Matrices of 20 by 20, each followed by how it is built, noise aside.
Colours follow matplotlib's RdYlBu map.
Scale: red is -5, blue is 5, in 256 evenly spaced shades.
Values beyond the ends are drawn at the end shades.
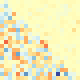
lower triangular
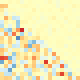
lower triangular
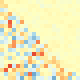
lower triangular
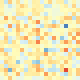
low rank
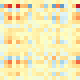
low rank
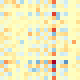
low rank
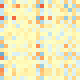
low rank
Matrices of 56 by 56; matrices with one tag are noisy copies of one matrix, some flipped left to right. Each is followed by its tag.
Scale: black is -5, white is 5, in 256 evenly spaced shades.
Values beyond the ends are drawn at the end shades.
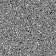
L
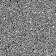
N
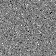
L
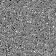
N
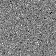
L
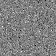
N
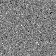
L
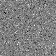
L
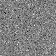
L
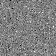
N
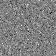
L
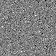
N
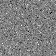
L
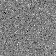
L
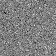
L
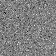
L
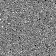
N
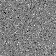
L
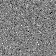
L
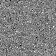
N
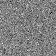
L
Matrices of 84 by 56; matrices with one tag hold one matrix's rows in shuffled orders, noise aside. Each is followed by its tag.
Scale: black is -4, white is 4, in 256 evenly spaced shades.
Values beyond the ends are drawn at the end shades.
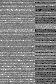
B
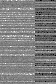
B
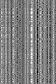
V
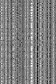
V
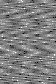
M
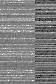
B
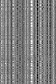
V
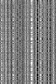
V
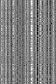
V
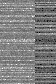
B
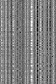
V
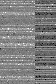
B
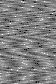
M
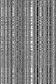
V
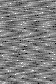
M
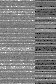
B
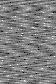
M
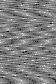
M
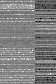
B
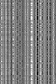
V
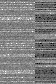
B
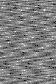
M
